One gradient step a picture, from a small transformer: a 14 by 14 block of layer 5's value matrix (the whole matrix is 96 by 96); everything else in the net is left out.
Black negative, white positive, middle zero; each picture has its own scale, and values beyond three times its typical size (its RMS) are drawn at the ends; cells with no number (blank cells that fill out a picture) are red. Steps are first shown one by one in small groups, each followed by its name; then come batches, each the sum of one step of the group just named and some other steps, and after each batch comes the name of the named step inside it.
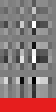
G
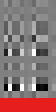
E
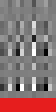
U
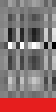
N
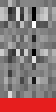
G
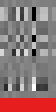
E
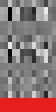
N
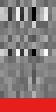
G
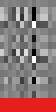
G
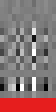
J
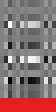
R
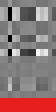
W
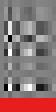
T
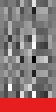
T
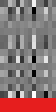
R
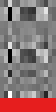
W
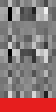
W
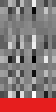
T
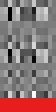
W
